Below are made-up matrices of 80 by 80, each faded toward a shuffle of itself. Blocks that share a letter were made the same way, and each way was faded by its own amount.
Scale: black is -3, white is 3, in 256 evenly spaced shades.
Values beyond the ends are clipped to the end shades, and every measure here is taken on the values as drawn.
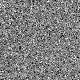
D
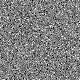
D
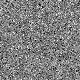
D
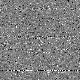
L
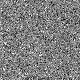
D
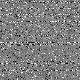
L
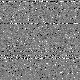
L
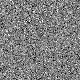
D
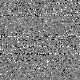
L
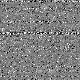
L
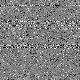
L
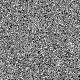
D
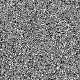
D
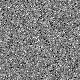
D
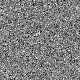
D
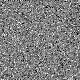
D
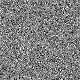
D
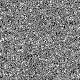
D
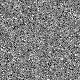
D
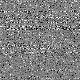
L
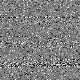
L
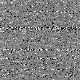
L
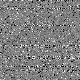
L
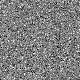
D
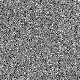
D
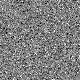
D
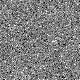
D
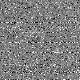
L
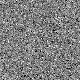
D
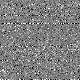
L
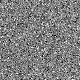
D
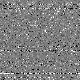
L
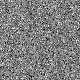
D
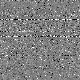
L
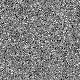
D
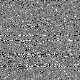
L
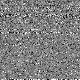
L
